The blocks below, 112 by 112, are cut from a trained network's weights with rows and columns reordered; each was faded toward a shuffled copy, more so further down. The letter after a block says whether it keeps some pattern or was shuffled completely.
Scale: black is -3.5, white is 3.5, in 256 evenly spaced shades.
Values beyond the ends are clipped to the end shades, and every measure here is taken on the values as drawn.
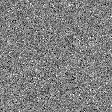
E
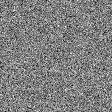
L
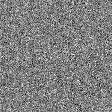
E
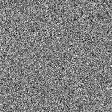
E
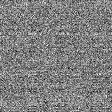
E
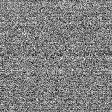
E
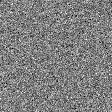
L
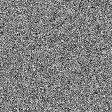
E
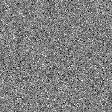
E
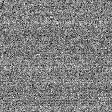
E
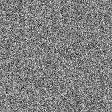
E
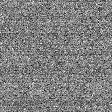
E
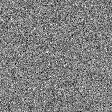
L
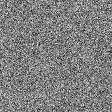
E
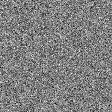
E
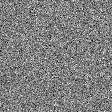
L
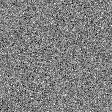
L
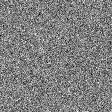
L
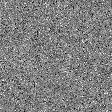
L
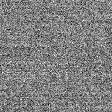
E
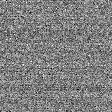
E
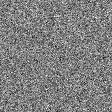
L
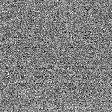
E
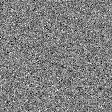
L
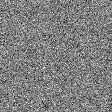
E
